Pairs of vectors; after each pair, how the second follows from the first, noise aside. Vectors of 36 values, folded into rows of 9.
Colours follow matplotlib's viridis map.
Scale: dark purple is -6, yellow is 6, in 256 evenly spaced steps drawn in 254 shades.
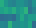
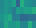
wrapped around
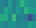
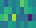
scaled up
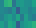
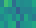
copied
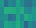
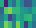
scaled up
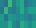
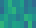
shuffled
